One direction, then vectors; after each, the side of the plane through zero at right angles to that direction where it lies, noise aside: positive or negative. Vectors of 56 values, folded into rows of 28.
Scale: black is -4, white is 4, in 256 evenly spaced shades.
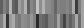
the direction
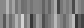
negative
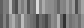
positive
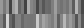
negative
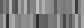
positive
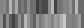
negative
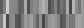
positive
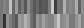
negative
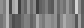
negative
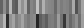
positive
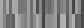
negative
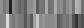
negative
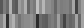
positive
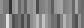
negative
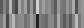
positive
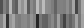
positive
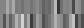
negative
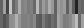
positive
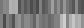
negative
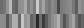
positive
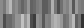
negative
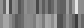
negative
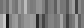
positive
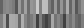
positive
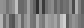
negative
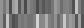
negative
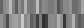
positive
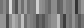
positive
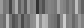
negative
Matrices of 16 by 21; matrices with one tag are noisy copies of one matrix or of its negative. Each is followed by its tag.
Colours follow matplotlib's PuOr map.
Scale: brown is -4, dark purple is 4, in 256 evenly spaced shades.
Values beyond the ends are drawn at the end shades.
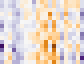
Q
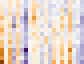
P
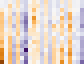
P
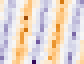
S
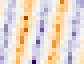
S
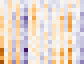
P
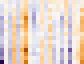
P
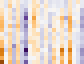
P
